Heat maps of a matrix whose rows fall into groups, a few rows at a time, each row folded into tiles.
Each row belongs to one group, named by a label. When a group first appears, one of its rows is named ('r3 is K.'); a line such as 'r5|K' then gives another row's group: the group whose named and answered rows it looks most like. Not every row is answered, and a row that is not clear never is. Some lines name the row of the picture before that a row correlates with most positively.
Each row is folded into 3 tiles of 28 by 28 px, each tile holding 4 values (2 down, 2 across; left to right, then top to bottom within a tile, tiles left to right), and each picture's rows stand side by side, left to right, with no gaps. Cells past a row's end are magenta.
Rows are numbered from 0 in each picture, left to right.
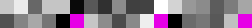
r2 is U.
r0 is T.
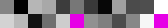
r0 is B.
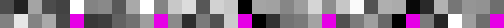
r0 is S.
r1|U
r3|U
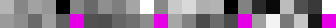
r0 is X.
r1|U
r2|X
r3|S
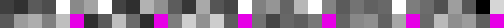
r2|S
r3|U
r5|S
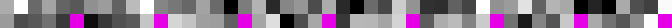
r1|U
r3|B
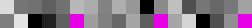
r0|B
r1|X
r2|B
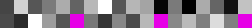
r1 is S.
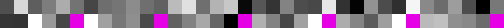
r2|T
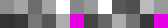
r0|U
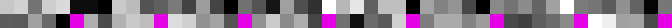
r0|T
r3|S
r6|U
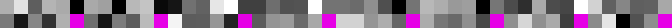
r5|X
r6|S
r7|B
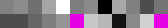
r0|U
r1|B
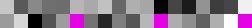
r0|B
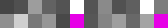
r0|S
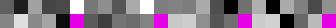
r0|S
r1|U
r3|B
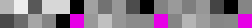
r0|T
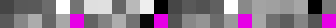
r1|T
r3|X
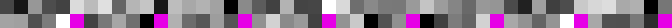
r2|X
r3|S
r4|B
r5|U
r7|X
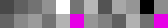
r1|X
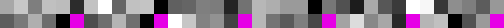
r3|X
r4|S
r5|B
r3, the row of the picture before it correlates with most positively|1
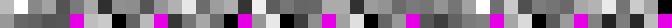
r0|X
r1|B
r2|T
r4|B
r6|B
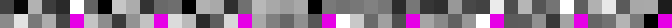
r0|S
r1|B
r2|B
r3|X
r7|T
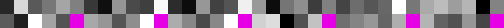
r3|B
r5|X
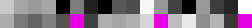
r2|S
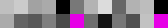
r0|X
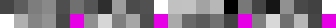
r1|S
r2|X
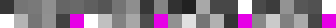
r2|S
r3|S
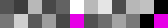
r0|S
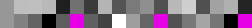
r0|X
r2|T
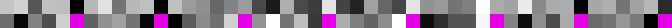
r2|U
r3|S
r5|U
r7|T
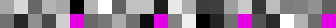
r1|T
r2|B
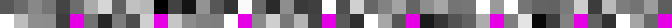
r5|U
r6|B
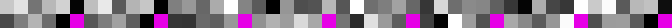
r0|T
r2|U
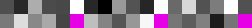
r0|S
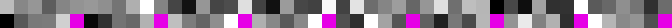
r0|U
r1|U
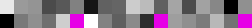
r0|U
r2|X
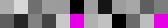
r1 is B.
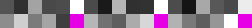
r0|S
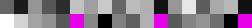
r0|S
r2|T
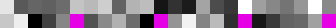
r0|B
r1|T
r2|S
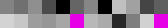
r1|B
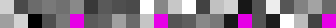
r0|B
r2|T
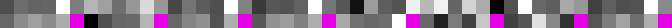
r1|U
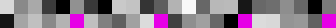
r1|B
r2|T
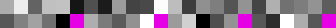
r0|T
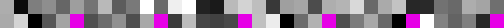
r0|B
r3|B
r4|T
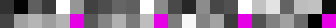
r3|T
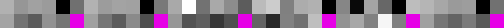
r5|X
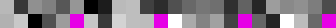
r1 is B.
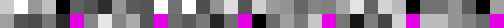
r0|X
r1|S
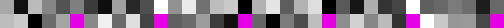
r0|B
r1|S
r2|T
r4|S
